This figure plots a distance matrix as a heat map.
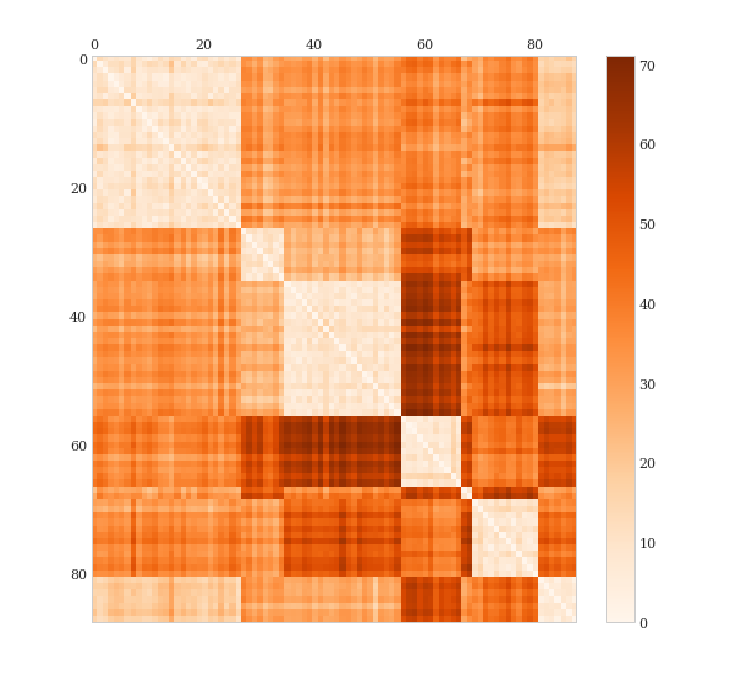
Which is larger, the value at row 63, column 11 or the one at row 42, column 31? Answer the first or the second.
the first
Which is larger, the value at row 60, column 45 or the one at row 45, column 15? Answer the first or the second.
the first
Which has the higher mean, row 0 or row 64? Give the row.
64
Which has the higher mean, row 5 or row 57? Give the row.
57
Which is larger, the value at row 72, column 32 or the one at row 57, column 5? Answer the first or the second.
the second
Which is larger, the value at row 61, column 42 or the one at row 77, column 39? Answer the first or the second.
the first
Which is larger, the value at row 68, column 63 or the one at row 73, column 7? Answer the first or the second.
the first
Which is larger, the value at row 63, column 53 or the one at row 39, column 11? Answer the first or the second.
the first
